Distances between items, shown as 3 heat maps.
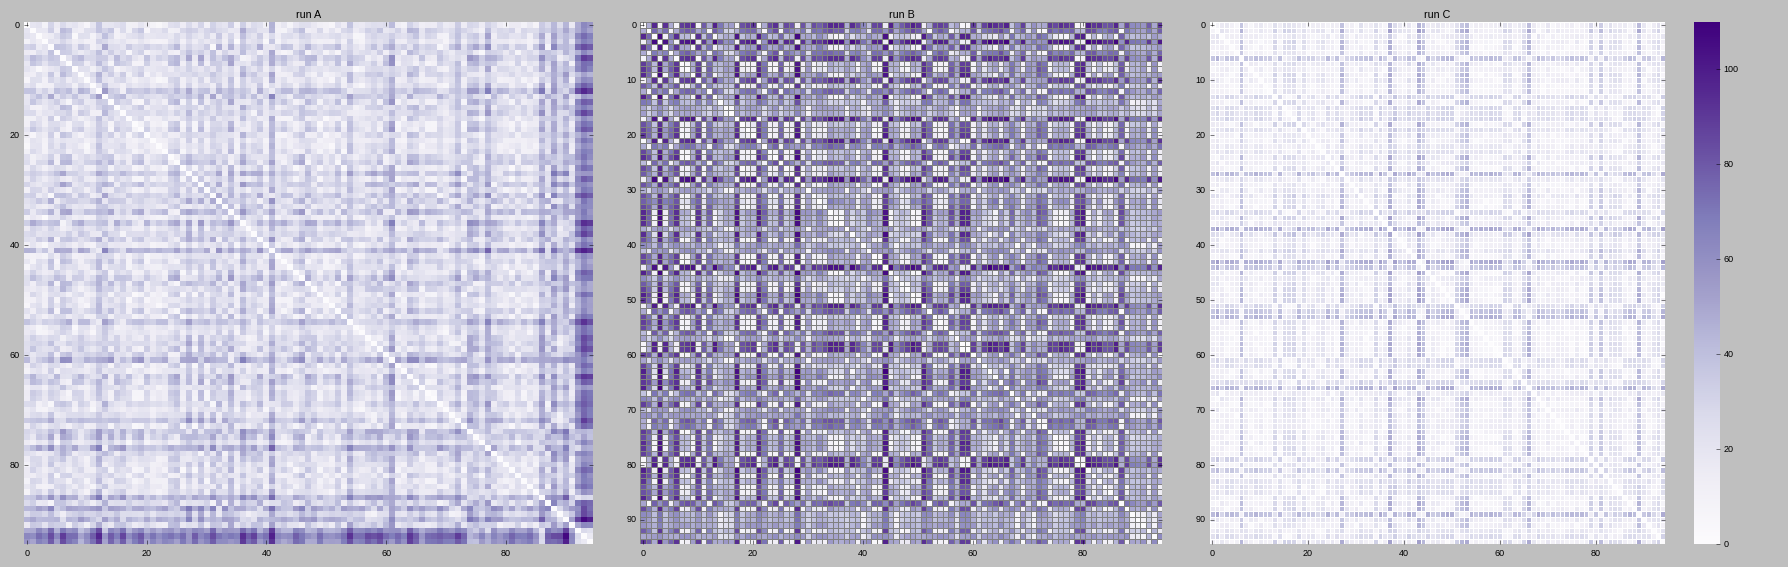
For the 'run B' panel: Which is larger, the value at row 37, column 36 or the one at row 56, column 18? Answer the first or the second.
the second
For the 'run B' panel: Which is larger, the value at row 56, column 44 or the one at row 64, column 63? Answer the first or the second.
the first
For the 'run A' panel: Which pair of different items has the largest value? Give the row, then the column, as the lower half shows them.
93, 90
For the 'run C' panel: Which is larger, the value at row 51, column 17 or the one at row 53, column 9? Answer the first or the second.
the second
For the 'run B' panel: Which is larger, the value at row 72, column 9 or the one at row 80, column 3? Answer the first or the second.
the first
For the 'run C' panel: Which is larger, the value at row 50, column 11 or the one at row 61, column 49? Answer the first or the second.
the second
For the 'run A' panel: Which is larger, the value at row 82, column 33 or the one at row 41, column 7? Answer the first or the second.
the second
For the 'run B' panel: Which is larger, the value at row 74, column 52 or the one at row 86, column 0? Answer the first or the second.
the second
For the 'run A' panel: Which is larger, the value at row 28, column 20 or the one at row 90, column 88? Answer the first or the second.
the second
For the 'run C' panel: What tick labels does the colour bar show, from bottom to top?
0, 20, 40, 60, 80, 100
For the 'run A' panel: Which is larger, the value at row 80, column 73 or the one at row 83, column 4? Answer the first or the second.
the second
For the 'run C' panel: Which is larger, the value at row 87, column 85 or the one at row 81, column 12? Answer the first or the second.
the second
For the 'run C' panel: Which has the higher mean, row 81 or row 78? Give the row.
81
